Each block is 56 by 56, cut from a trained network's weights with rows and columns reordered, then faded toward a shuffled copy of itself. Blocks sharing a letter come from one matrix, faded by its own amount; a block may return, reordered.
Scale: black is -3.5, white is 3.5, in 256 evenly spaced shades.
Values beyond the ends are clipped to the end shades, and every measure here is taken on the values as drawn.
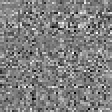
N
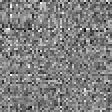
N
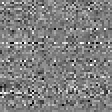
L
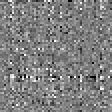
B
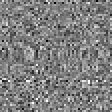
N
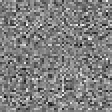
N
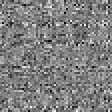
N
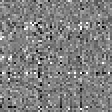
B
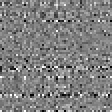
L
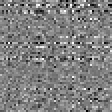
L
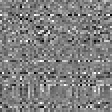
L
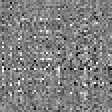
B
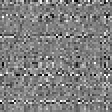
L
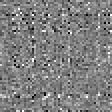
B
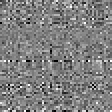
L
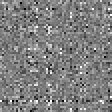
B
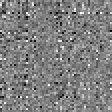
B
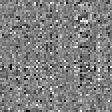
B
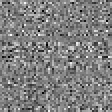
N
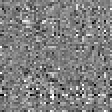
B
